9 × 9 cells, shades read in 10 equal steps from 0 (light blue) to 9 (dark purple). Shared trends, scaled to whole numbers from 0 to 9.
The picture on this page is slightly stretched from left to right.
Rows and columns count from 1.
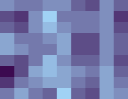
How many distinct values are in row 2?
5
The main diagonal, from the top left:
3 7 3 3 2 5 4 2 3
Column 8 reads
3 3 3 3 3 3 2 2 2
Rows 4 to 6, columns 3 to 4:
4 3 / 4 4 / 4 1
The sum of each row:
36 38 35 35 35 38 34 33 31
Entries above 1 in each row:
9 8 8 9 9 8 8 9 8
